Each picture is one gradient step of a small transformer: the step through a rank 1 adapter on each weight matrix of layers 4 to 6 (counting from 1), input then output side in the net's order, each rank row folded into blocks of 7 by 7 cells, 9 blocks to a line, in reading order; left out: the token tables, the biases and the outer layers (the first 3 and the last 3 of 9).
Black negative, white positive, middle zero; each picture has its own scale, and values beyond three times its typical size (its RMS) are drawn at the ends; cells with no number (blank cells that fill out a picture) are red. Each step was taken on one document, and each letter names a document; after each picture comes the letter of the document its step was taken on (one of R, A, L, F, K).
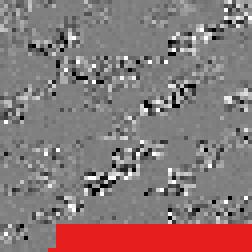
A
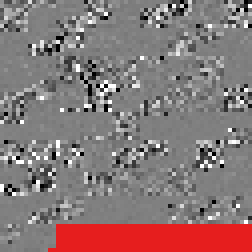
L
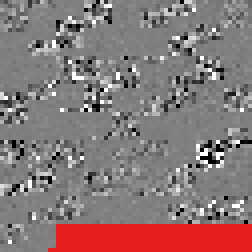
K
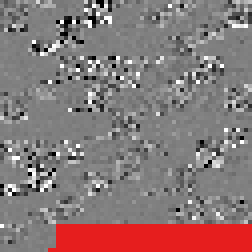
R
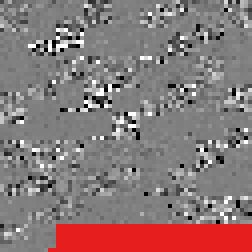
A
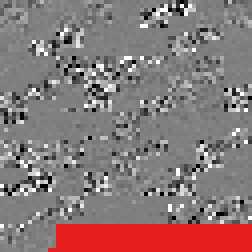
L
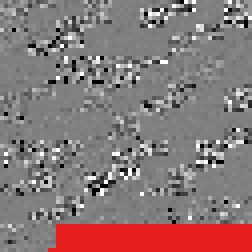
A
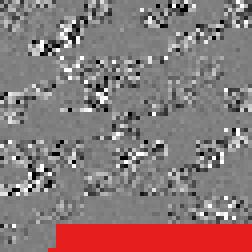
R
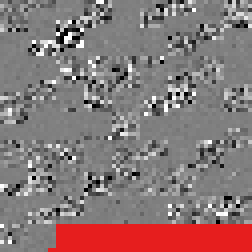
K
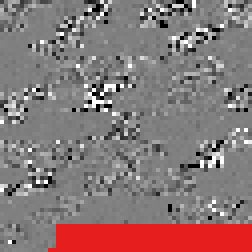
K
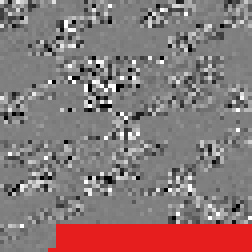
L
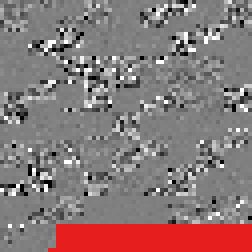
L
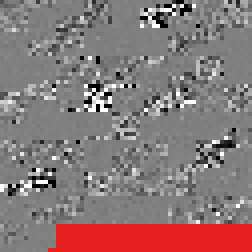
K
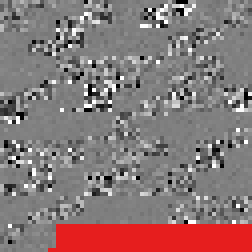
L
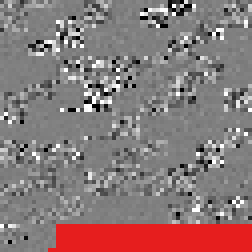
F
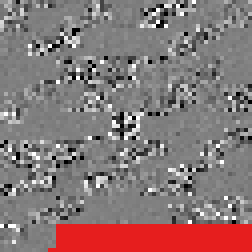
R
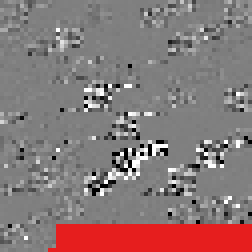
A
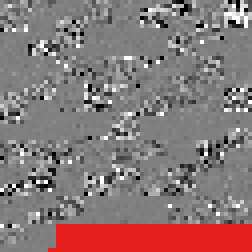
K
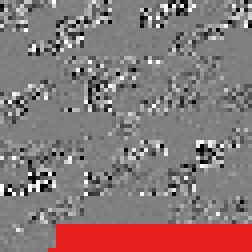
L
